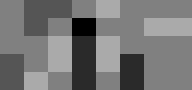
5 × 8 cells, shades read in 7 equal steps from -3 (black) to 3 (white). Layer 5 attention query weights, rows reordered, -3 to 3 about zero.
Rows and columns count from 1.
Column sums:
-2 -1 1 -9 3 -4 1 1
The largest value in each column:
0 1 1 0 1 0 1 1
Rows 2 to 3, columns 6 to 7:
0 1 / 0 0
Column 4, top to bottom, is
0 -3 -2 -2 -2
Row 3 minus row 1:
0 1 2 -2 0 0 0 0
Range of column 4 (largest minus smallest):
3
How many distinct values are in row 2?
4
